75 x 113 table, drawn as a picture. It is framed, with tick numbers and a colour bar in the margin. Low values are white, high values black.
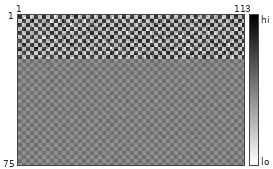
A horizontal seam about 30% of the way down splits the table, and the bottom part is calmer. The halves do not mirror each other. There is no overall slope. No row or column stands out.
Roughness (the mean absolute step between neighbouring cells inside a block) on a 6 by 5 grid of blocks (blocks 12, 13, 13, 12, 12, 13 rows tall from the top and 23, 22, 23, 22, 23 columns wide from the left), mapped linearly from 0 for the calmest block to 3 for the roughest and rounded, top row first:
3 3 3 3 3
2 2 2 2 2
0 0 0 0 0
0 0 0 0 0
0 0 0 0 0
0 0 0 0 0
